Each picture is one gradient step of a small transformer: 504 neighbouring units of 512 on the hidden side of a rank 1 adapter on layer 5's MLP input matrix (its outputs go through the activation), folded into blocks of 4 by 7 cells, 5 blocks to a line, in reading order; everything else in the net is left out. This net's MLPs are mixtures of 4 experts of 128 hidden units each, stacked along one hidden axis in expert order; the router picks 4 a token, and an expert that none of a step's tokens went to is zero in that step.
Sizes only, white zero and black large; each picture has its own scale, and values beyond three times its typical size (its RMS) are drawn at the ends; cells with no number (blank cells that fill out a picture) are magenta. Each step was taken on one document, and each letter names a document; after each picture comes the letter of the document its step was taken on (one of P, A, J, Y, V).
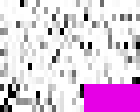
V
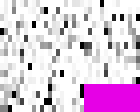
V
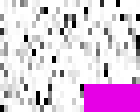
V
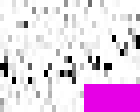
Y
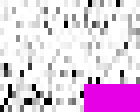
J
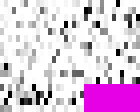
J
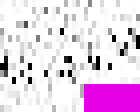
Y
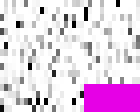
V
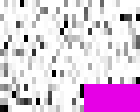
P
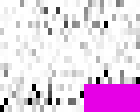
J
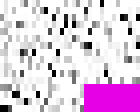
P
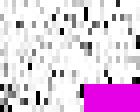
V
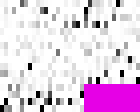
J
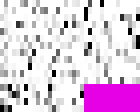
P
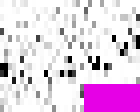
Y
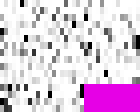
P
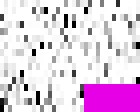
P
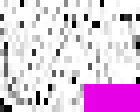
P
